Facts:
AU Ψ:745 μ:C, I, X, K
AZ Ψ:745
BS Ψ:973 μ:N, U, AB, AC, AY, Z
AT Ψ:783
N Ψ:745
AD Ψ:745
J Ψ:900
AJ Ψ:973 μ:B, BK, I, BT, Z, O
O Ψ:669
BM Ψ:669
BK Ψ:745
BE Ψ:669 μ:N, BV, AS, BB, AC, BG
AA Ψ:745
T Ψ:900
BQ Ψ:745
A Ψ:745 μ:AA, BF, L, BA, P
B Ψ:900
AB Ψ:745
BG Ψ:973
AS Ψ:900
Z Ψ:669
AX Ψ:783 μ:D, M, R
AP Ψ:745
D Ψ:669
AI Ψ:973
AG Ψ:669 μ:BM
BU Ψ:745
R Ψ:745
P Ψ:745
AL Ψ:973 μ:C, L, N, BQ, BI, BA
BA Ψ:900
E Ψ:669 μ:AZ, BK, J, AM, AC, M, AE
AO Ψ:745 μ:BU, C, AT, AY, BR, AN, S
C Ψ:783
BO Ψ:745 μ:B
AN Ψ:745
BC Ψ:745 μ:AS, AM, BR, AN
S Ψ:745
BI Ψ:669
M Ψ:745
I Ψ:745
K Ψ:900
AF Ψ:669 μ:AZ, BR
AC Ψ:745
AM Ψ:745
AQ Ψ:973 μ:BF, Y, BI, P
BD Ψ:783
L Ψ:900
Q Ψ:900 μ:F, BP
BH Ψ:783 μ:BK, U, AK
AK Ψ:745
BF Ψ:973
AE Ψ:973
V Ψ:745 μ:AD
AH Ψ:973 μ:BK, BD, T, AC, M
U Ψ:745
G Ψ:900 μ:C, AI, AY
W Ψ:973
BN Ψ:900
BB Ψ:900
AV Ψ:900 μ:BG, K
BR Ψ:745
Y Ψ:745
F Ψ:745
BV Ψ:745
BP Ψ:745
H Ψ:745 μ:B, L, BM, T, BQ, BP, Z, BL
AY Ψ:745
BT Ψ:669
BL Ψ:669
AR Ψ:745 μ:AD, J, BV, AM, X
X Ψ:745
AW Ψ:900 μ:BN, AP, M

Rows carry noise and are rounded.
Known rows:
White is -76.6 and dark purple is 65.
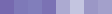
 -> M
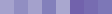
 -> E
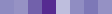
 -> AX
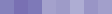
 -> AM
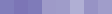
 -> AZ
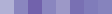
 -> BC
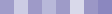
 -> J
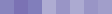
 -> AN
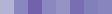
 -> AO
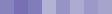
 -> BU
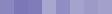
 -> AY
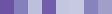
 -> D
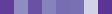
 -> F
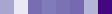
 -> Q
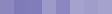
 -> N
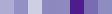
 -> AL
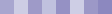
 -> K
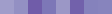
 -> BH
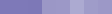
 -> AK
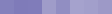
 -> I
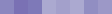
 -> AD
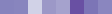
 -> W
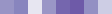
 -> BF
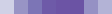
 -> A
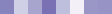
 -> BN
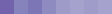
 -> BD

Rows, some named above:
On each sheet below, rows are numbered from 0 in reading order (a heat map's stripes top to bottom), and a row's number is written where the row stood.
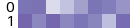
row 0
AI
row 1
BP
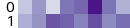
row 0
AQ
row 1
BO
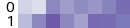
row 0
G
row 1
V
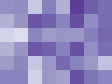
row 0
AH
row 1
BO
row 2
AV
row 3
BO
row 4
BI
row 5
W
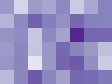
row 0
T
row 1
AU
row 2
AJ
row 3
BI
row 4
BF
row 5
V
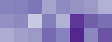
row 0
C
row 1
AH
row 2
AG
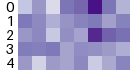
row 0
AQ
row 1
BM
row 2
BS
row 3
C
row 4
T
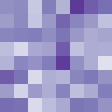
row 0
AH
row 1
BI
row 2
BQ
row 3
BA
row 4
Y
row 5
AE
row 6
B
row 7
BG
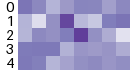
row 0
BL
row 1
AW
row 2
Y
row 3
AT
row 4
Z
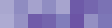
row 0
AF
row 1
H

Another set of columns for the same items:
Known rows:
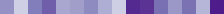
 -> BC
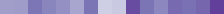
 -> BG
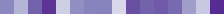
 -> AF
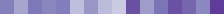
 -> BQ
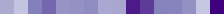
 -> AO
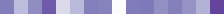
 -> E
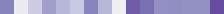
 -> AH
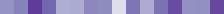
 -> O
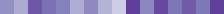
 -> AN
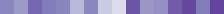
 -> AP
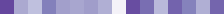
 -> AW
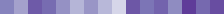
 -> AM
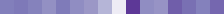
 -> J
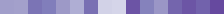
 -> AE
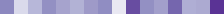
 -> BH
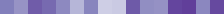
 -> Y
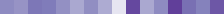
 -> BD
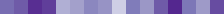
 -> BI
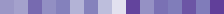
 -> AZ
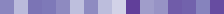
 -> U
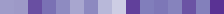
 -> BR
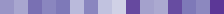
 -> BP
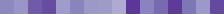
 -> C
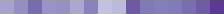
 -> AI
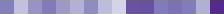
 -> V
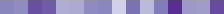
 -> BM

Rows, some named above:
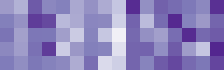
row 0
AY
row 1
BL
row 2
M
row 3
BE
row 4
BF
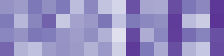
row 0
BP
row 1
AG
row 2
BD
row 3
Q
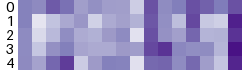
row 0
AT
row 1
H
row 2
BH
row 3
AU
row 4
BE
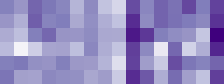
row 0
AD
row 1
AY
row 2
AO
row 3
AJ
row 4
T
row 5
AV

